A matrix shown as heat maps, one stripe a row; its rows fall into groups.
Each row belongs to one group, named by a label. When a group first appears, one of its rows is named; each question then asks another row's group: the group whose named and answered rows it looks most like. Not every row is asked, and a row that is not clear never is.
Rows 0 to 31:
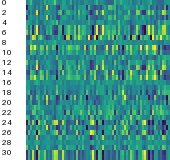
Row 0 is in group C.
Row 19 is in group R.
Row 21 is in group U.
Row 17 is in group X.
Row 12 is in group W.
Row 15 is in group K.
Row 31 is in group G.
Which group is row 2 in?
W
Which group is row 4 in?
X
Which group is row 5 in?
W
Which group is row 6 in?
W
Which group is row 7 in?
U
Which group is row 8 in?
C
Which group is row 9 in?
K
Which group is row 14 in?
K
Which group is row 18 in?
X
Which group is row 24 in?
G
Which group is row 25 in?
R
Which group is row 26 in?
G
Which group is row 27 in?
W
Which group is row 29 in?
W
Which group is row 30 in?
G
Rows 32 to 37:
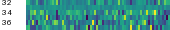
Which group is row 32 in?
X
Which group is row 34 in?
K
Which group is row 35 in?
R
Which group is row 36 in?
G
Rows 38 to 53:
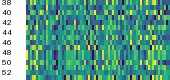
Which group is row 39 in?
R
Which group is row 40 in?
K
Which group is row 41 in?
X
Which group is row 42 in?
R
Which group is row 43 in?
W
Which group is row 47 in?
U
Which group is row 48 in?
W
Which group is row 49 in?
W
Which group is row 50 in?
K
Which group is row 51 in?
W
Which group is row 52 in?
X
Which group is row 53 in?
U
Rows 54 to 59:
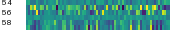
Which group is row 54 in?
X
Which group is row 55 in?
K
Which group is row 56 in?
W
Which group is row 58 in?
C
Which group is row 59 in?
C
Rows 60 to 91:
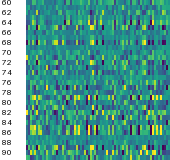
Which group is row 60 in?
U
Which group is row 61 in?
X
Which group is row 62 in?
W
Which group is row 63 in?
U
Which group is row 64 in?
U
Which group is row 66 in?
R
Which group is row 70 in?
U
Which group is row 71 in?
W
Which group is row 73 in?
R
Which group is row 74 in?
G
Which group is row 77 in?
R
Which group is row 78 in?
C
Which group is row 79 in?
U
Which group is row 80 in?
R
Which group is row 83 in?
K
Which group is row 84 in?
R
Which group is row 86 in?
U
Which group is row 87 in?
R
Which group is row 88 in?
R
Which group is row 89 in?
G
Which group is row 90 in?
K
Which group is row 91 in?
C
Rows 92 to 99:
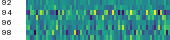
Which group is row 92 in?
R
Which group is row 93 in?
C
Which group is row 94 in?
K
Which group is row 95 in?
W
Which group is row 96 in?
X
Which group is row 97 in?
X
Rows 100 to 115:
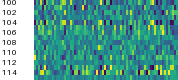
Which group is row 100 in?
G
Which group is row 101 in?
R
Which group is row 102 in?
X
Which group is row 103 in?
R
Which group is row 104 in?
G
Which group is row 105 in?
K
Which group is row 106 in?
K
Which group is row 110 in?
R
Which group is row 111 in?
W
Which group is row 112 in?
X
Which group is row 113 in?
W
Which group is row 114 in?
U
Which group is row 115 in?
X
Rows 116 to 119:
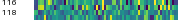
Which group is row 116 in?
K
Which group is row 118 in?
C
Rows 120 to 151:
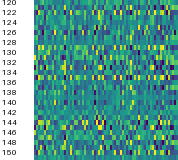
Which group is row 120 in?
U
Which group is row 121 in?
X
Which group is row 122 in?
K
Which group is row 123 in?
G
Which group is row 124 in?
G
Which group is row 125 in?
C
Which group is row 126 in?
R
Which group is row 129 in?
K
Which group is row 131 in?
W
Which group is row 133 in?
G
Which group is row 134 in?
X
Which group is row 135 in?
K
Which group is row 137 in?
X
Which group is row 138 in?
R
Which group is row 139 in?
R
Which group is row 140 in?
R
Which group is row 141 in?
X
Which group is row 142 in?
U
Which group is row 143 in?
C
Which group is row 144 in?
U
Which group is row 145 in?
G
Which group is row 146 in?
W
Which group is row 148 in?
X
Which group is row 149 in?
G
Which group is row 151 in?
R
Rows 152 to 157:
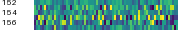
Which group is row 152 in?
U
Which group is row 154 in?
C
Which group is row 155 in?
K
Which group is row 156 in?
G
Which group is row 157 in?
R
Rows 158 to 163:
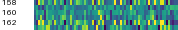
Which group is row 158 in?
K
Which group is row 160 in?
G
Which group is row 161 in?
G
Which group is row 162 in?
K
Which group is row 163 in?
U
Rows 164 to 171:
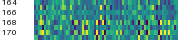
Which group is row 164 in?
C
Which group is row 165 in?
G
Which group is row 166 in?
R
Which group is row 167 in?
G
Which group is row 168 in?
U
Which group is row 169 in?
R
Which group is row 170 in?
U
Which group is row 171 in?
C
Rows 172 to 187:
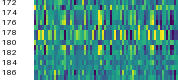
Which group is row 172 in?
R
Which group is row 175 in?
G
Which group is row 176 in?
G
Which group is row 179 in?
K
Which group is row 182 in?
G
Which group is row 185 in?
X
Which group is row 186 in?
R
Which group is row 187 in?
R
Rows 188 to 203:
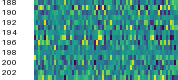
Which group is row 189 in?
U
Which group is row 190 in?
C
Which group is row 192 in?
W
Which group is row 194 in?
G
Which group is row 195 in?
G
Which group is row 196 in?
U
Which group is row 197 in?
R
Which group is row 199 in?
W
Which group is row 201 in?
X
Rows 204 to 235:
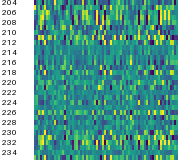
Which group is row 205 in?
W
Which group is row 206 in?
U
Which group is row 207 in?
U
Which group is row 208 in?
U
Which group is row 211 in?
K
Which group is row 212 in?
W
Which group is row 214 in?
R
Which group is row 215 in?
X
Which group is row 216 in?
X
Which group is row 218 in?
W
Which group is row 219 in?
C
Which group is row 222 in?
R
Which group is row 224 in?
C
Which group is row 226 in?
K
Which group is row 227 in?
X
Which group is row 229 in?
X
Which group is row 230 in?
W
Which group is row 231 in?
K
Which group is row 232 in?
U
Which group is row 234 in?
C
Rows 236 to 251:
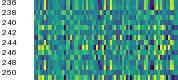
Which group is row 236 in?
W
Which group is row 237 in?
W
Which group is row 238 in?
G
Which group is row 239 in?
W
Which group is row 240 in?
C
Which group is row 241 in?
K
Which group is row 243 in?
K
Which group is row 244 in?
W
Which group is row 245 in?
U
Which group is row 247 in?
C
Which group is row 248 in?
W
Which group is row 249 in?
W
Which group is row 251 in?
K
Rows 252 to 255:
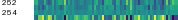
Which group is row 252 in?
X
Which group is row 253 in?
X
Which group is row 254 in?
X
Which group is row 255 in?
K
